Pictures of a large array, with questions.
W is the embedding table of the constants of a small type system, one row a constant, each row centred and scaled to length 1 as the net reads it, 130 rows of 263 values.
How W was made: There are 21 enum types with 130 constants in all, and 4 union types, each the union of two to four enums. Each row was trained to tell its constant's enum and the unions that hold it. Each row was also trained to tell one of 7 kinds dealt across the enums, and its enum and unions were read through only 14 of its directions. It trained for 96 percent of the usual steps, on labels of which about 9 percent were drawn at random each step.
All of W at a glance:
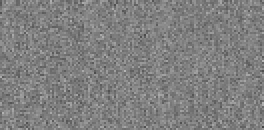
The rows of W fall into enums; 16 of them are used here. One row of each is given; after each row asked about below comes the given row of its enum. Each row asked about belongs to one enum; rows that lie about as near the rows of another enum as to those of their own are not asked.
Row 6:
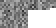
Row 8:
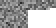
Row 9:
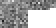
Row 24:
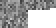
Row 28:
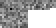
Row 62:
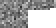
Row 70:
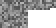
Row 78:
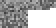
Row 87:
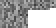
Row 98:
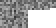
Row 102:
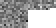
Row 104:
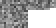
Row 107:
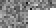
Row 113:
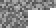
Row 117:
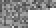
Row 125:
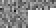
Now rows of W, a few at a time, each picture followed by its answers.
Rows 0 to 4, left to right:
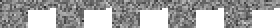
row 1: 87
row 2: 98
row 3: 113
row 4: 24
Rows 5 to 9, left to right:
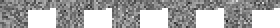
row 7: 104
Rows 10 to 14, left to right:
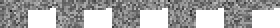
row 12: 113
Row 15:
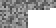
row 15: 98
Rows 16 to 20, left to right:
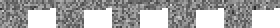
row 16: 6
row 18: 98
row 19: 117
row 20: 6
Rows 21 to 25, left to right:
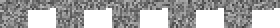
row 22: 98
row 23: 24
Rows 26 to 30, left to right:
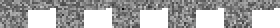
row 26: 24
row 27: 104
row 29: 87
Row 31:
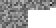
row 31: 78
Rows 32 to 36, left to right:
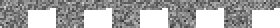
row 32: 8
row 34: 70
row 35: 24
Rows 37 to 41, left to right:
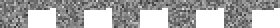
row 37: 87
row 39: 24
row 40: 78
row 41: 62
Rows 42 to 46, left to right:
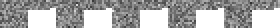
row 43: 8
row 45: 62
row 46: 113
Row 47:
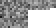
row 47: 125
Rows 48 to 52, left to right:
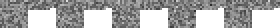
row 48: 70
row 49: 8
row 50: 62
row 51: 24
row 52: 104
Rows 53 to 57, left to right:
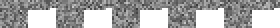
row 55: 87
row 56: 70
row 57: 117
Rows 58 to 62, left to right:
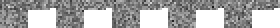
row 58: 117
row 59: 6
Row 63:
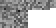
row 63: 113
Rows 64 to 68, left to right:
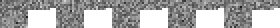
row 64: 117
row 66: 62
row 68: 8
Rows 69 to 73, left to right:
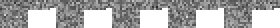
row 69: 104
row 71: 70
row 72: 98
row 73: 117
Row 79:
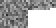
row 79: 6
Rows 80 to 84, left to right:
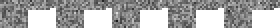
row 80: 113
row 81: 78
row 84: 62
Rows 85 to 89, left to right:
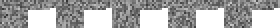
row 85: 104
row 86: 113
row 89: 62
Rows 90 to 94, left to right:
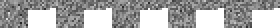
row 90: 87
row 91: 104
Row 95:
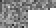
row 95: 117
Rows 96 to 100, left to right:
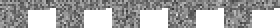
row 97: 104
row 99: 87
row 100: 117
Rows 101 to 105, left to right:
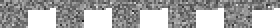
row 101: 113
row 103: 102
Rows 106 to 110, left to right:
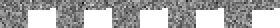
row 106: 24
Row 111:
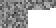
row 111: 6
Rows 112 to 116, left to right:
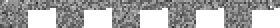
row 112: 62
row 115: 6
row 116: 6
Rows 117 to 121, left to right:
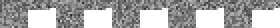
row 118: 9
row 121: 87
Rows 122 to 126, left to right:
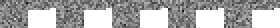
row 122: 98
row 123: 98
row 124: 8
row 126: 70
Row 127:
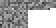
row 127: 70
